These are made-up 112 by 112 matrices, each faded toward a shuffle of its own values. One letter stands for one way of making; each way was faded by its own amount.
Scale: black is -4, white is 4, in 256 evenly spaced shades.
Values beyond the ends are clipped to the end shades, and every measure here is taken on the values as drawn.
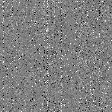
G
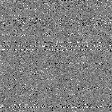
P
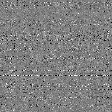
P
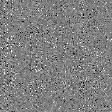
G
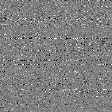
P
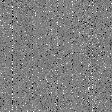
G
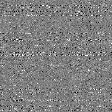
P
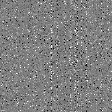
G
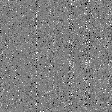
G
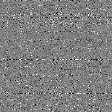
P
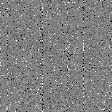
G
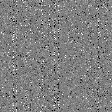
G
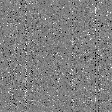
G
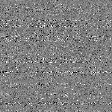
P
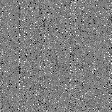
G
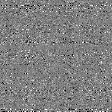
P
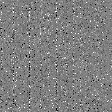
G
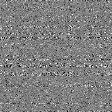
P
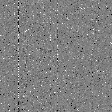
G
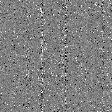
G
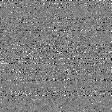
P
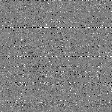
P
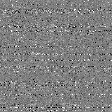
P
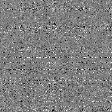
P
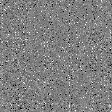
G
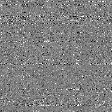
P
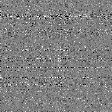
P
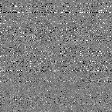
P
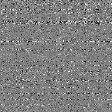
P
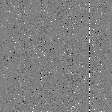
G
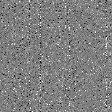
G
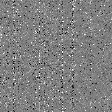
G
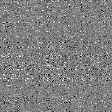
P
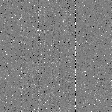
G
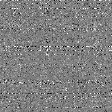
P
